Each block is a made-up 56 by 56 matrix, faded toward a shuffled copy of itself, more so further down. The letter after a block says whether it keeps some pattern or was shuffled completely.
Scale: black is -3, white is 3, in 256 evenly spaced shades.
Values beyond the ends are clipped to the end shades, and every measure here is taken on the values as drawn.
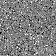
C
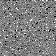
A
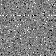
A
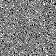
A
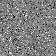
C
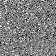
C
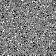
A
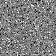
C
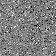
C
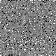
A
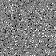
A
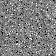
C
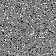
C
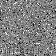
A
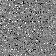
A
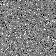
C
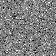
A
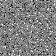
A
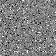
A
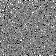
A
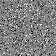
C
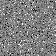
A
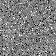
C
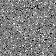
C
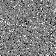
A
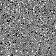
A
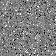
A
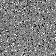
A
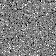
C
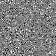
A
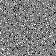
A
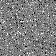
C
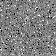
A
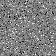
C
